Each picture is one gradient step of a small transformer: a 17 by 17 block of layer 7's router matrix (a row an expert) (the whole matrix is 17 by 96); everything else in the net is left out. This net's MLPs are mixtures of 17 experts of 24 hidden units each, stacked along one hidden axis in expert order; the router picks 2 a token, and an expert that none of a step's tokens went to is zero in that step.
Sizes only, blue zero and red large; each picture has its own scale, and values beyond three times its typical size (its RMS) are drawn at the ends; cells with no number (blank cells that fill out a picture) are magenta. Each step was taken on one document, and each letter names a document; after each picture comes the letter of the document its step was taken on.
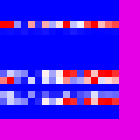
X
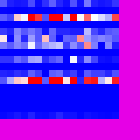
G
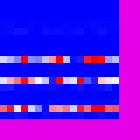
X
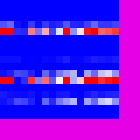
X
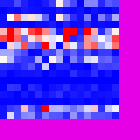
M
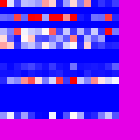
G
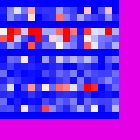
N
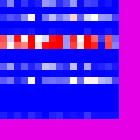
G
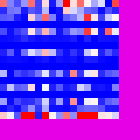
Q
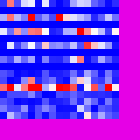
N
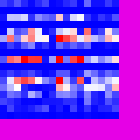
N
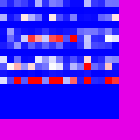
G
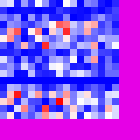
M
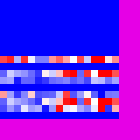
X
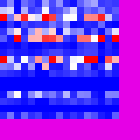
M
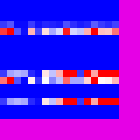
X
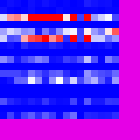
G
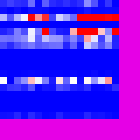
G
